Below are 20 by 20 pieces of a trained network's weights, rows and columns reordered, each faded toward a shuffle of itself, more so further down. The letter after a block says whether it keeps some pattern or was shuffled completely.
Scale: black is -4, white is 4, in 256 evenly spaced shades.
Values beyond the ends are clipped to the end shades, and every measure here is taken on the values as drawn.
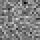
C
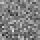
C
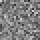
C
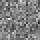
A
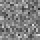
A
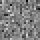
C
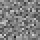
C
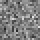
C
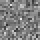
C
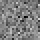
A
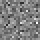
A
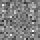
A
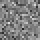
C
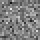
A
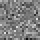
A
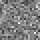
C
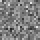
A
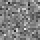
C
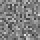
C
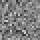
A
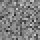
C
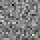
C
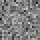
C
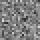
C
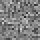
A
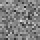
A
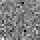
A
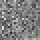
A
